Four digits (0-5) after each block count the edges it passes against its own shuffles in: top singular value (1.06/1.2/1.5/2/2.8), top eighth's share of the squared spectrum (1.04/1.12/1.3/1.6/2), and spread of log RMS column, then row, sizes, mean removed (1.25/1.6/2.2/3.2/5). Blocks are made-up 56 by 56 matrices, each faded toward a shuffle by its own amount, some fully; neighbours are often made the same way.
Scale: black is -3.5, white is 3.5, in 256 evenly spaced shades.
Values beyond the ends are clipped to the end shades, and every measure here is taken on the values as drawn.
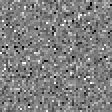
2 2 0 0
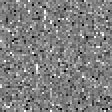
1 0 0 0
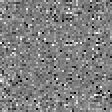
3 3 1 1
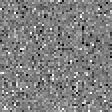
3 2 1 0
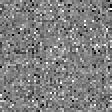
3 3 1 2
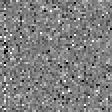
2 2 1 0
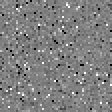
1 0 0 0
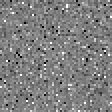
0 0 0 0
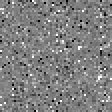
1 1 1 0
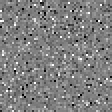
0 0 0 0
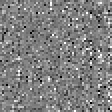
1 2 2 0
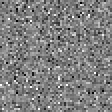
1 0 1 0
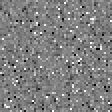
0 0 0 0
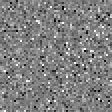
0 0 0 0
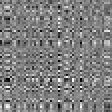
5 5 4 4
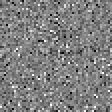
2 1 0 0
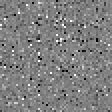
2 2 1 1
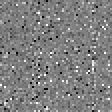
1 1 1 0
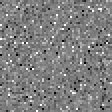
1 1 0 0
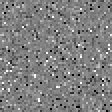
0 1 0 0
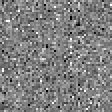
1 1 2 0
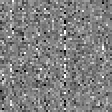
2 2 3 0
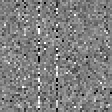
2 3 2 0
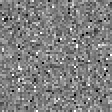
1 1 1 0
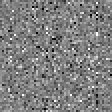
1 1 2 0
